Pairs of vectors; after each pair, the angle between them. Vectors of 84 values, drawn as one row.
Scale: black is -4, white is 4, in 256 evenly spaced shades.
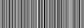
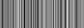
orthogonal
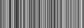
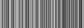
nearly opposite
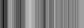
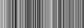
partly opposed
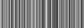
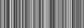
orthogonal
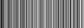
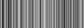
partly aligned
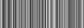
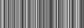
orthogonal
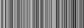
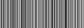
orthogonal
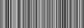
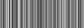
nearly opposite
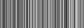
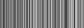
nearly parallel
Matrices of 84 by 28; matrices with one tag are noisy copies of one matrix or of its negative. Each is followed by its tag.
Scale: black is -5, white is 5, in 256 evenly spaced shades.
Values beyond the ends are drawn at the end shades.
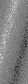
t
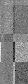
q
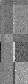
q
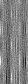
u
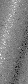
t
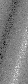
t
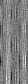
u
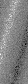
t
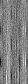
u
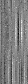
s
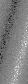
t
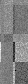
q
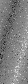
t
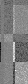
q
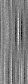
s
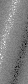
t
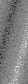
t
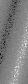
t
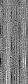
u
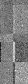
q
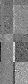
q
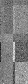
q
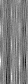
u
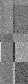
q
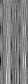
u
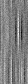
s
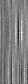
s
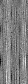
u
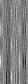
u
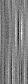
s
